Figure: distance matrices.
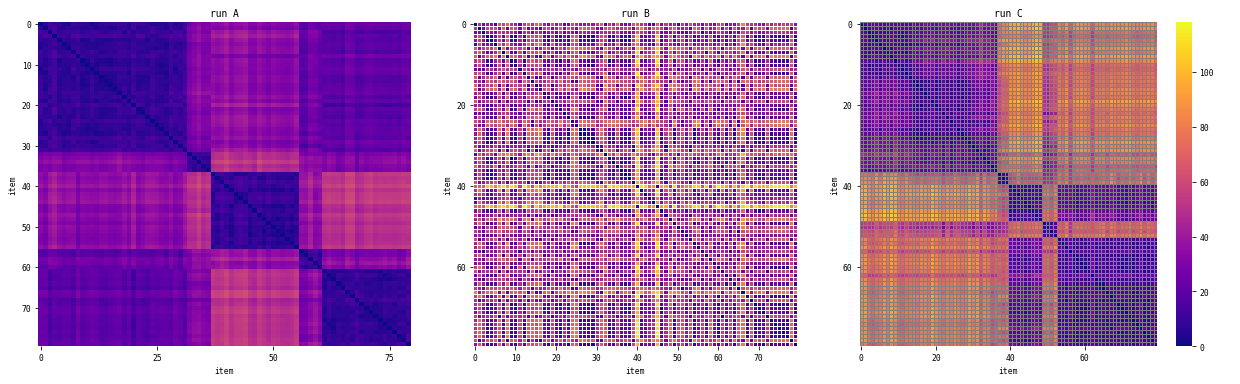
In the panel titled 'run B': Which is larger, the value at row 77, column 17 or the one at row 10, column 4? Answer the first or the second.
the first
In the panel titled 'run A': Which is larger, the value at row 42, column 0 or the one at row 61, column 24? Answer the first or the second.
the first
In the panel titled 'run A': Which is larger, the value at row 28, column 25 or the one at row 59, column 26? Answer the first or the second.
the second
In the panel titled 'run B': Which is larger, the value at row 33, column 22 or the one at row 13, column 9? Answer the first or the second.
the second
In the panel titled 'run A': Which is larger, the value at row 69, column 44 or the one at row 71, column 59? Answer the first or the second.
the first
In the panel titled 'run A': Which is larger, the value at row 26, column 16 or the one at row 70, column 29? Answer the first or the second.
the second
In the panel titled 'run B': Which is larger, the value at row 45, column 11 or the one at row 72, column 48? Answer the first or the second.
the second
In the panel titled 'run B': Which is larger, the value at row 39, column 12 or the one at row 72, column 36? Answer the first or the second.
the first
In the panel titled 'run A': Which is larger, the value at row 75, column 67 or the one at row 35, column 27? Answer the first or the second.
the second
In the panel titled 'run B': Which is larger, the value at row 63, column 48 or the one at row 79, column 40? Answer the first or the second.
the second
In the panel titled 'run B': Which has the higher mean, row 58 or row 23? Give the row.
58
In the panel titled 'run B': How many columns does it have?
80
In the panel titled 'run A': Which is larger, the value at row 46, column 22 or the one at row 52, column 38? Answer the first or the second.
the first
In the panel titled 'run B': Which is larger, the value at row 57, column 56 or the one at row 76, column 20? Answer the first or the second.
the first
